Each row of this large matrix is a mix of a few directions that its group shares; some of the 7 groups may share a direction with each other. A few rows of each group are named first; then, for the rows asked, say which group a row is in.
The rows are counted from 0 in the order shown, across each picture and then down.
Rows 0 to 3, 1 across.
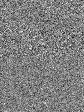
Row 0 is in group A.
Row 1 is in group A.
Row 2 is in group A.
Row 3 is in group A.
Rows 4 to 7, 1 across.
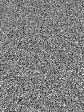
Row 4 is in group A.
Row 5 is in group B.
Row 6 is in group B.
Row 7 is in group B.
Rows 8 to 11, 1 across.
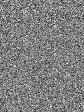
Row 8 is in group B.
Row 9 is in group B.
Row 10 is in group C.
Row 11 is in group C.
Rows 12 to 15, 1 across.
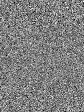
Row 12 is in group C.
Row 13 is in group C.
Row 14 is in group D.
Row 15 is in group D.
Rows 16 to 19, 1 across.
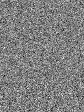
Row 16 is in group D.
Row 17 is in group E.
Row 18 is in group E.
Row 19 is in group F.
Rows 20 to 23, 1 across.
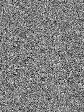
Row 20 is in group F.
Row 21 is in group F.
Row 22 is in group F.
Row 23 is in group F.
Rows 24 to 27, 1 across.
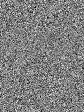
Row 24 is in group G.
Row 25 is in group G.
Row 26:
F
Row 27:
B
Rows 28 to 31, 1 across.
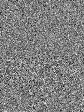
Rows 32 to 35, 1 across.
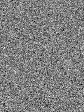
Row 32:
D
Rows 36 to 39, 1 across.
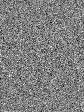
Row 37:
F
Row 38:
F
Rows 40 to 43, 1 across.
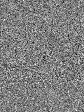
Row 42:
A
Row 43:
G
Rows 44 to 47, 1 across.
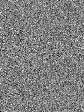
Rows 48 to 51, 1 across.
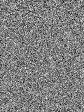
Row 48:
A
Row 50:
B
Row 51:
C
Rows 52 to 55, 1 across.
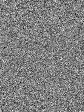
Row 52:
A
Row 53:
B
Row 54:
B
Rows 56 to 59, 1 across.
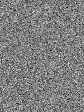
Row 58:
G
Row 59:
B
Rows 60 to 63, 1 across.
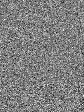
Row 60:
B
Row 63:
A
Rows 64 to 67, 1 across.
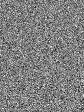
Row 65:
F
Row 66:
A
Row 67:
A
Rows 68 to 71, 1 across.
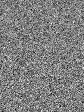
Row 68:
G
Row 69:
B
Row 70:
F
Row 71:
B
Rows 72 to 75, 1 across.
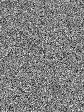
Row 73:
C
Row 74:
B
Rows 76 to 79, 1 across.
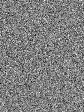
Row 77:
G
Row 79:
C
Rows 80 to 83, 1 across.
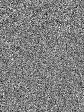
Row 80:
C
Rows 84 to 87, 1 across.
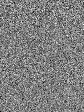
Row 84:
C
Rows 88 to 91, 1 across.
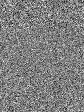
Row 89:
C
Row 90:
B
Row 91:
F
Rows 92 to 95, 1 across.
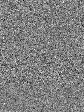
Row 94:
A
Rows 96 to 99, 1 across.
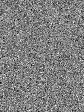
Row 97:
D
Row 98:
D
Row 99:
F
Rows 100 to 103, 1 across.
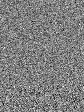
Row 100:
C
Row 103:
C
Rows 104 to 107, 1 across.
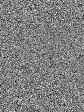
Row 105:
D
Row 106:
B
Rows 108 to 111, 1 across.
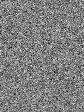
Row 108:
D
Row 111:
C
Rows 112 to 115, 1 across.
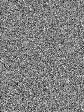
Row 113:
A
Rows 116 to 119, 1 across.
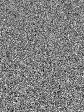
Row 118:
F
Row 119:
F
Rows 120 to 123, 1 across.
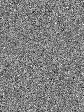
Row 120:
C
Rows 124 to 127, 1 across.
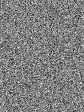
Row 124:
G
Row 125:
G
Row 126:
B
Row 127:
C
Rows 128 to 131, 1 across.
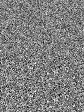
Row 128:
C
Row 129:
F
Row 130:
G
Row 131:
G
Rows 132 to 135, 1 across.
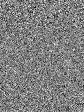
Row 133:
G
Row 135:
F
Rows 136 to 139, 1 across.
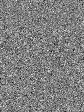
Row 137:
G
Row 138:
F
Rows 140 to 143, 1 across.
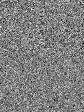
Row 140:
D
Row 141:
A
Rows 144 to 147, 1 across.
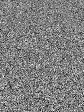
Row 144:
D
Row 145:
B
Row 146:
C
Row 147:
A
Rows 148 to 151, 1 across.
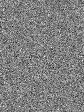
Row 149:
F
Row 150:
A
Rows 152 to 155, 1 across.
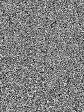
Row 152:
F
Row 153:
D
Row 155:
G
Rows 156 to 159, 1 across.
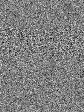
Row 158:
B
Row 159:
B
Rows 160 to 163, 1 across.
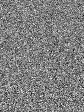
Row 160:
B
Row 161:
G
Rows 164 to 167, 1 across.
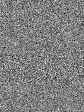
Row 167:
D
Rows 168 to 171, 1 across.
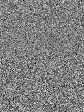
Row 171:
F
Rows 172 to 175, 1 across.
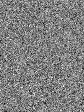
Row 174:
F
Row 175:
A
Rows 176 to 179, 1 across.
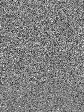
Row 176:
F
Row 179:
D
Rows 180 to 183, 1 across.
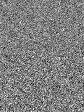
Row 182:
F
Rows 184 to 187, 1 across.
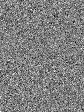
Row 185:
A
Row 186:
C
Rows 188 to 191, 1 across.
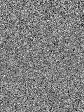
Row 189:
G
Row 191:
G
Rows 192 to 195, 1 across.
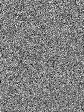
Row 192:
B
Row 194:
F
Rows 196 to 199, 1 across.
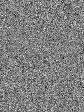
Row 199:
D
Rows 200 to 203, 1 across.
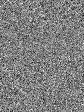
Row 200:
A
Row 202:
F
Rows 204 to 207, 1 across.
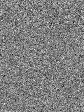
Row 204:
G
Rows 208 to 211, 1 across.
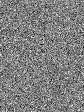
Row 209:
D
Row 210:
G
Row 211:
F
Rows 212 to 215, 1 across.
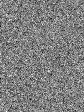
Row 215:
C
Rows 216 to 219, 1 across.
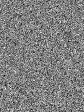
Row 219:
F
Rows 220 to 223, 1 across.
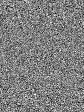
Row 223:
B
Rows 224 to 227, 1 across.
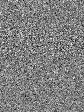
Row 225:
D
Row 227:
B
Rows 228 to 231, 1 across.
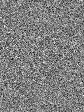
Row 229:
C
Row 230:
B
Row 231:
F
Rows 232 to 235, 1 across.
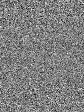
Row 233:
B
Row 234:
D
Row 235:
B
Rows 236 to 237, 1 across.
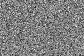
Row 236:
G
